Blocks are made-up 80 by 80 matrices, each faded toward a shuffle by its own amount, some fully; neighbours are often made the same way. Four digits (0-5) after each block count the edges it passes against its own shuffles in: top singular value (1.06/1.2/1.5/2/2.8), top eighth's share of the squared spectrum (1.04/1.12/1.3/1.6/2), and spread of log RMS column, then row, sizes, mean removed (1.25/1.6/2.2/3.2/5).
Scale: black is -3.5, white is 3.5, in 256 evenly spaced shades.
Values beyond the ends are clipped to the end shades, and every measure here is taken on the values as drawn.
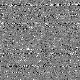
2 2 0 3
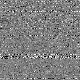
2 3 0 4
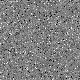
0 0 0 0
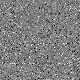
1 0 0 1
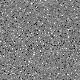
1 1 0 1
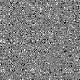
4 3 2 2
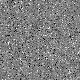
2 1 0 0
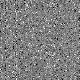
3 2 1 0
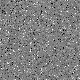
0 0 0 0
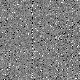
2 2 2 0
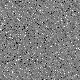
0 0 0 0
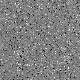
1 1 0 0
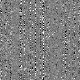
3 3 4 0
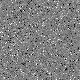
0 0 0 0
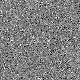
0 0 0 1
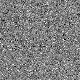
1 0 0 2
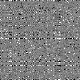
4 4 2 3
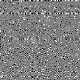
4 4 1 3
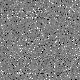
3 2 0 0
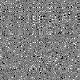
4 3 1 2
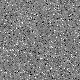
1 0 0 0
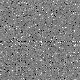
3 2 0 1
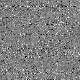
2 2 0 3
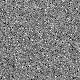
0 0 0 0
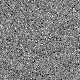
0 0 0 0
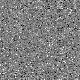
3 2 0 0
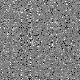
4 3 2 1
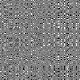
5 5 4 3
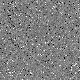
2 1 0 0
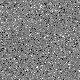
2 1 0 0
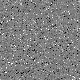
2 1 0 0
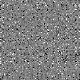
4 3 2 1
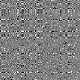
5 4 3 3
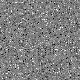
3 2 0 1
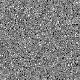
3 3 1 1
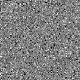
3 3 1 1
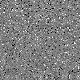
3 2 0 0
